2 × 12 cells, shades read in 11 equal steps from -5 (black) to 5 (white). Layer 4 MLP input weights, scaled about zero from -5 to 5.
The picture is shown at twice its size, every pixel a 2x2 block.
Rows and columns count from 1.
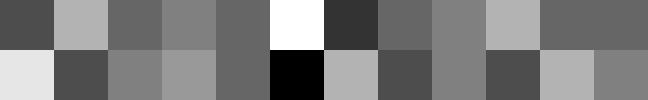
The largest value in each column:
4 2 0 1 -1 5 2 -1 0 2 2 0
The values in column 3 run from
-1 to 0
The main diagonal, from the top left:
-2 -2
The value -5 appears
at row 2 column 6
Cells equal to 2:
4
